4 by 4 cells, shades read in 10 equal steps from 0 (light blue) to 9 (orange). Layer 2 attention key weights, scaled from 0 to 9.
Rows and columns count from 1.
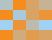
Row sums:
21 24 11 27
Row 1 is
2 9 6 4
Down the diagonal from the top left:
2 1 3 6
